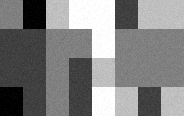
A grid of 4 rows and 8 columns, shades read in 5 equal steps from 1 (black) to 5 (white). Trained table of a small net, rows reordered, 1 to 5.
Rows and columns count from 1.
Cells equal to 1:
2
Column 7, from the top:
4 3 3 2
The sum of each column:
8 7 13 12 19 12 12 14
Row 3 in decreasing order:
4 3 3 3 3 2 2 2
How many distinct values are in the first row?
5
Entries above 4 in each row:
2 1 0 1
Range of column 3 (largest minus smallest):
1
